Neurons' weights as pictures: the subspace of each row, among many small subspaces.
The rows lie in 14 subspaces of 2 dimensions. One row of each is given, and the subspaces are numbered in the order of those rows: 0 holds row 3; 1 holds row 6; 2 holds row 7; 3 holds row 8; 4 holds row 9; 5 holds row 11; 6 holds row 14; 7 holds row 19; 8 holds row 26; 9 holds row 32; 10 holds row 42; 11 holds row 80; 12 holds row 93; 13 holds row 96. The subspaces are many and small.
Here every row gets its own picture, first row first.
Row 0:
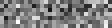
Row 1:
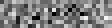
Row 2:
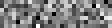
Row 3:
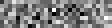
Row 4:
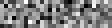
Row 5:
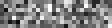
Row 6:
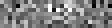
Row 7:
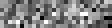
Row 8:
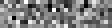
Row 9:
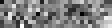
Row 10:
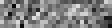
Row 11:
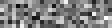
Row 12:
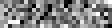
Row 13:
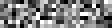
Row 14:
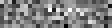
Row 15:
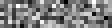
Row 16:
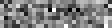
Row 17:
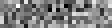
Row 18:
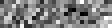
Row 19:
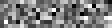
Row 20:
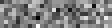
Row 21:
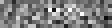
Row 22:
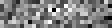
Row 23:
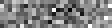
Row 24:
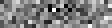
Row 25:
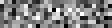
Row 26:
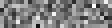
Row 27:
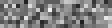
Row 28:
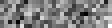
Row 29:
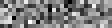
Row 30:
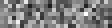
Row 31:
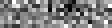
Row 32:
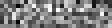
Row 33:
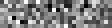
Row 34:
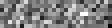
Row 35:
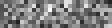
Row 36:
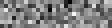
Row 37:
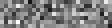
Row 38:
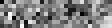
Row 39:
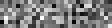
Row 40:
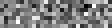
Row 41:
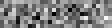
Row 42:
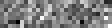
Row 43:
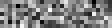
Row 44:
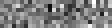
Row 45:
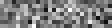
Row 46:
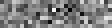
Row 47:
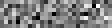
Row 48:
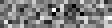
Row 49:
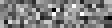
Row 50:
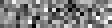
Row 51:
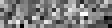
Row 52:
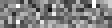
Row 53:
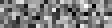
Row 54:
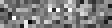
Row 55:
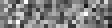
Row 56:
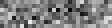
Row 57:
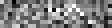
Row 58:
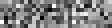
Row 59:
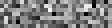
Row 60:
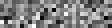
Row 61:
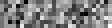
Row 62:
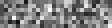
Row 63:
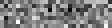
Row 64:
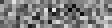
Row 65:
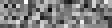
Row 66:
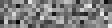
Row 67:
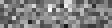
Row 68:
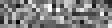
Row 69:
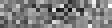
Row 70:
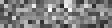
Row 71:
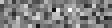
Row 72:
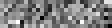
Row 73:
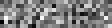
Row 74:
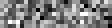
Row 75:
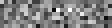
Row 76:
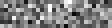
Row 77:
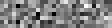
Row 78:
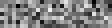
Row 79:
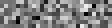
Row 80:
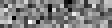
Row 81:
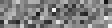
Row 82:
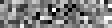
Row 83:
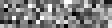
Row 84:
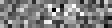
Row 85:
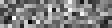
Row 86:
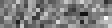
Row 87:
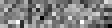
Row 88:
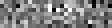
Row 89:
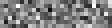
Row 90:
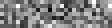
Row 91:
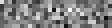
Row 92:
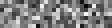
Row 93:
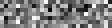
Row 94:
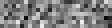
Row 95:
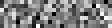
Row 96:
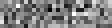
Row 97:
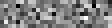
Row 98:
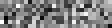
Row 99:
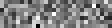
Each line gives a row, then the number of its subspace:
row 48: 7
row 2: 8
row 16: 12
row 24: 9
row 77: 1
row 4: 4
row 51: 2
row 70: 10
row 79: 12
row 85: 11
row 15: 5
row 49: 7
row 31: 8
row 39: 13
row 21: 0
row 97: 7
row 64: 0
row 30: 3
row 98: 13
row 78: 5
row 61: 3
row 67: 10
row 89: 7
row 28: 3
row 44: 7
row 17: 13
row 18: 11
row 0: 12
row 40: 12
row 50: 8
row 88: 1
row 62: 2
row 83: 11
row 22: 9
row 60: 13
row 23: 5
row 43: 5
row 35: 10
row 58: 13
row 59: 6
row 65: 4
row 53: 12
